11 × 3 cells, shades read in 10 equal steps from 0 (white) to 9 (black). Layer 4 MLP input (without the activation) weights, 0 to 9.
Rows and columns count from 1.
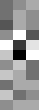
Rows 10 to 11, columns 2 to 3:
5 4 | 3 3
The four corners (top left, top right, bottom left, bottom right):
5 3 4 3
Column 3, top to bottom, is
3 4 4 6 1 0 5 5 3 4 3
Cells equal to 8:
0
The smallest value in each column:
0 0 0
